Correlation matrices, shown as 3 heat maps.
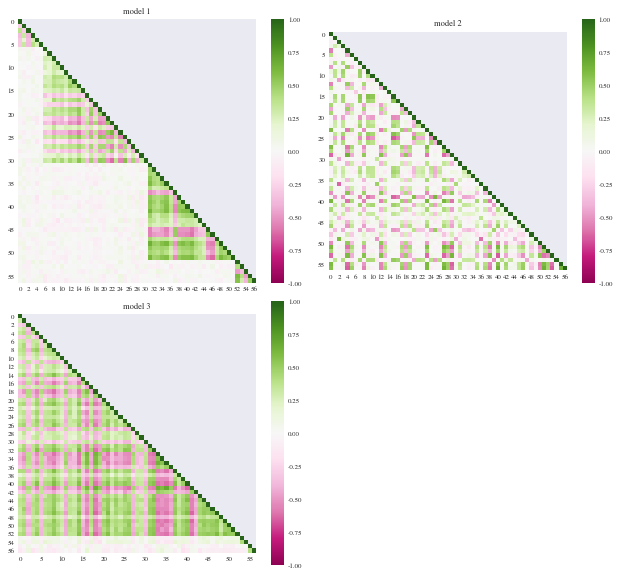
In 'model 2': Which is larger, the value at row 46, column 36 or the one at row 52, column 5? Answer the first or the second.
the second
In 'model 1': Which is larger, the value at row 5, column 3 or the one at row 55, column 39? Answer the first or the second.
the first
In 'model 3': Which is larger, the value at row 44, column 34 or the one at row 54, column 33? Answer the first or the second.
the second
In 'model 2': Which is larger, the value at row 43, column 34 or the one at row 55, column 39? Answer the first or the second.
the first
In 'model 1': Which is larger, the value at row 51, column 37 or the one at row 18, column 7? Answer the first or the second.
the second
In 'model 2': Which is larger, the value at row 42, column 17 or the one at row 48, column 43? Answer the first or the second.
the first
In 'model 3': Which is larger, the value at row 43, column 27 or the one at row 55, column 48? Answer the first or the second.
the second
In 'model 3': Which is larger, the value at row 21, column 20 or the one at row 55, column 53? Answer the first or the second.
the first
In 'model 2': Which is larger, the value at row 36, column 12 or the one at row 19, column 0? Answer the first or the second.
the second
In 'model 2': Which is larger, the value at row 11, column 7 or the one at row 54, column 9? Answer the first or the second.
the second
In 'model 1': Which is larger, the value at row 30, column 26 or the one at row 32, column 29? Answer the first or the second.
the second
